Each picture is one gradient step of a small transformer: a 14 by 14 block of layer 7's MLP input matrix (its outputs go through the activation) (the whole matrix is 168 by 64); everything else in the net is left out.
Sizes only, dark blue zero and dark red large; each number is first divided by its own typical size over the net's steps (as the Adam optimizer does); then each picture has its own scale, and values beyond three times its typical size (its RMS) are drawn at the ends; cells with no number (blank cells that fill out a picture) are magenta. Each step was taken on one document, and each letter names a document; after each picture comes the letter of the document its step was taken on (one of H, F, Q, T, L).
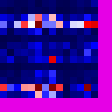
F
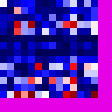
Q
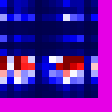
Q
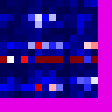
F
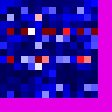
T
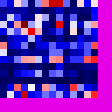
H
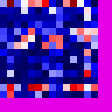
H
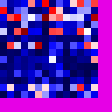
H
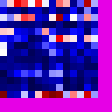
H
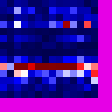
Q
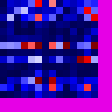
F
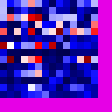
H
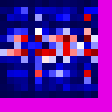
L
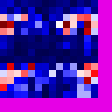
Q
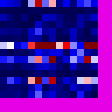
F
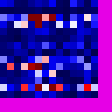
F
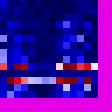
Q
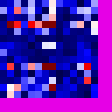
Q
